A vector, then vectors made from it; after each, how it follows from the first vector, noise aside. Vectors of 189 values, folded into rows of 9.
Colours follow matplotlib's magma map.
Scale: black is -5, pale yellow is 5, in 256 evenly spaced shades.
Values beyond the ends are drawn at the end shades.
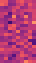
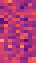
reversed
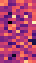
scaled up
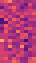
reversed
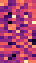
scaled up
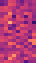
negated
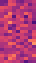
negated
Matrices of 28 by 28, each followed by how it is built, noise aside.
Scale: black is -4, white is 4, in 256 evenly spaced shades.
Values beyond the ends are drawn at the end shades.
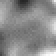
smooth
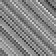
Toeplitz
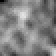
smooth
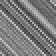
Toeplitz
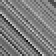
Toeplitz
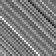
Toeplitz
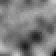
smooth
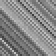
Toeplitz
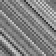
Toeplitz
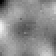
smooth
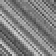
Toeplitz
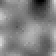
smooth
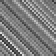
Toeplitz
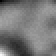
smooth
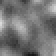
smooth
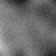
smooth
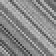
Toeplitz
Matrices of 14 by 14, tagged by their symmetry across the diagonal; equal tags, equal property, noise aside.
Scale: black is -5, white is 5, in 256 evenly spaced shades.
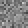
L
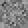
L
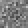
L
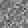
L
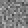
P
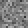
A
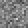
A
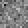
L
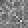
L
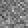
A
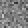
P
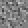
P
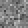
P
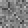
L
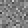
P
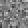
P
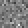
A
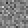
P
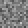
A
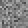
A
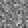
A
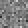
P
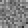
L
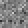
A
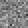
A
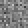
P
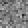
A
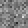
P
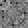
L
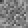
L
